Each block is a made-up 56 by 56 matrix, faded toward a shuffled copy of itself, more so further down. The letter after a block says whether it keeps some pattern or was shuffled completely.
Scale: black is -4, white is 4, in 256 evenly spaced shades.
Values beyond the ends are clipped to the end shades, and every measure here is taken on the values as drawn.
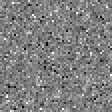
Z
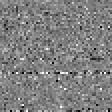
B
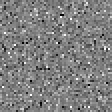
Z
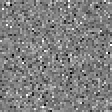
Z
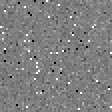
Z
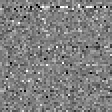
B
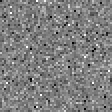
Z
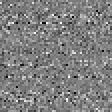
B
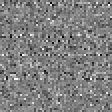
B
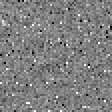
Z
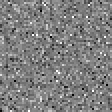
Z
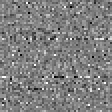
B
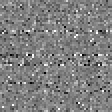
B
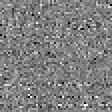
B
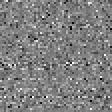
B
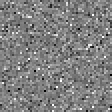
Z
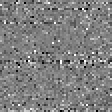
B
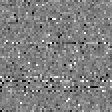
B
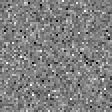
Z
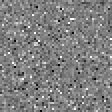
Z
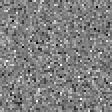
Z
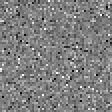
Z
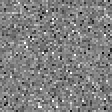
Z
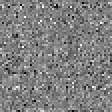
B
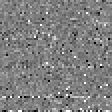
B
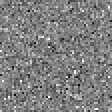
Z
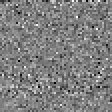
B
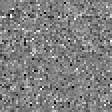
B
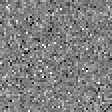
Z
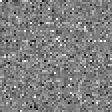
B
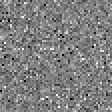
Z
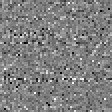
B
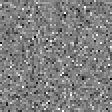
Z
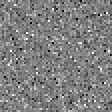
Z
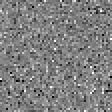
Z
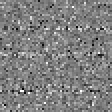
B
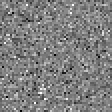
Z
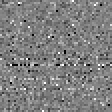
B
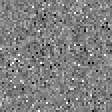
Z
